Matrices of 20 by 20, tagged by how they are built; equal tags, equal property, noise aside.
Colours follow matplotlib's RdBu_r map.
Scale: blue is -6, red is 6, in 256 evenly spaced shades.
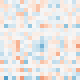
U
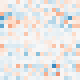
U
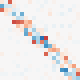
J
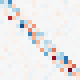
J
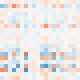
U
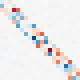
J
